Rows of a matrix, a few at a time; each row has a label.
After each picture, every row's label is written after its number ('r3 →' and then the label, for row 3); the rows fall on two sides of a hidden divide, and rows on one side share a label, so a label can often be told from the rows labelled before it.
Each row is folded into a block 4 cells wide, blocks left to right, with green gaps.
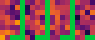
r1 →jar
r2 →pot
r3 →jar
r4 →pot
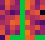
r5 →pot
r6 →jar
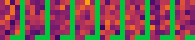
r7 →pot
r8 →pot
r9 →pot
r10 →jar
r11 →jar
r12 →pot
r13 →pot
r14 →pot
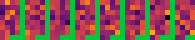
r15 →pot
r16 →jar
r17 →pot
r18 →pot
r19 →pot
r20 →pot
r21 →pot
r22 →pot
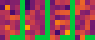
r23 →pot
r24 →pot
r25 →pot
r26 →jar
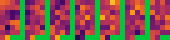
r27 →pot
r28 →pot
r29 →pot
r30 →pot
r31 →jar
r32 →pot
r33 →jar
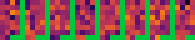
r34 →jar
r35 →pot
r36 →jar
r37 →pot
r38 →jar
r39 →jar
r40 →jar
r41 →jar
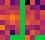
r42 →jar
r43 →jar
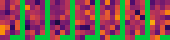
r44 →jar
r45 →jar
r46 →pot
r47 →jar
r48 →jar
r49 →pot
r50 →pot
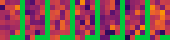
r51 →pot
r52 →pot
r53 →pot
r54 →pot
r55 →pot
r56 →pot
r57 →jar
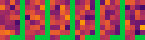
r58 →jar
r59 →jar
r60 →jar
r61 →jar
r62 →jar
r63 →pot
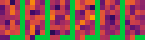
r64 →pot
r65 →jar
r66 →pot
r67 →jar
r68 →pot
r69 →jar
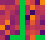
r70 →jar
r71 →jar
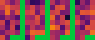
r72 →pot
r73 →pot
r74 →pot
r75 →pot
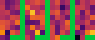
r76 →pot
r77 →jar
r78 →pot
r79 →pot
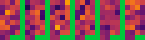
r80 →pot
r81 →pot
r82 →pot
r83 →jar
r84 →pot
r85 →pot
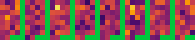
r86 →jar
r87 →pot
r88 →pot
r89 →pot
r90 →jar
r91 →pot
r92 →pot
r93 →jar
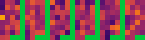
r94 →pot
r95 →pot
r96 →pot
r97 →jar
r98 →pot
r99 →jar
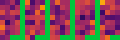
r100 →pot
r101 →jar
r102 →pot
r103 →pot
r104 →pot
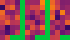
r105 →pot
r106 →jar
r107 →jar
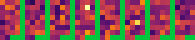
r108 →pot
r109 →pot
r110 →pot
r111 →pot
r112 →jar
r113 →pot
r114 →pot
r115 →pot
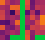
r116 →pot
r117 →jar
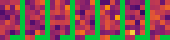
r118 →pot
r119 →pot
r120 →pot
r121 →jar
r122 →jar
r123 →jar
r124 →pot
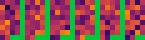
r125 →jar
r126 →pot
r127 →pot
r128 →pot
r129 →pot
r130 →pot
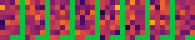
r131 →jar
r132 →pot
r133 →pot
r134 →pot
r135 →jar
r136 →jar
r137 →jar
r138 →pot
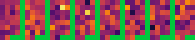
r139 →pot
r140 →jar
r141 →pot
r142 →jar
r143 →pot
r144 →jar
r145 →jar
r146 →pot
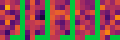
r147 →pot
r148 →pot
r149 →jar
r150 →jar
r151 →jar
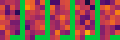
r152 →jar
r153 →jar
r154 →jar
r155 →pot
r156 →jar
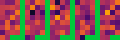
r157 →jar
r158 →pot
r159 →jar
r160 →jar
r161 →pot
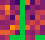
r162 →jar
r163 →pot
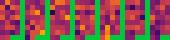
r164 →jar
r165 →pot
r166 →jar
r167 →jar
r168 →jar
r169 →pot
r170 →pot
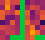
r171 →pot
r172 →jar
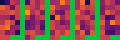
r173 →jar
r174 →jar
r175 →jar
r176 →pot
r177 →pot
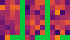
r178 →jar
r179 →pot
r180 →pot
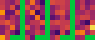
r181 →jar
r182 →pot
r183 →pot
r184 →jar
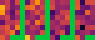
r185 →jar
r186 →jar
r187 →jar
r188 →jar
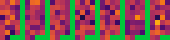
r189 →jar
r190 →pot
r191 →jar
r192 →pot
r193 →pot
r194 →jar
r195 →jar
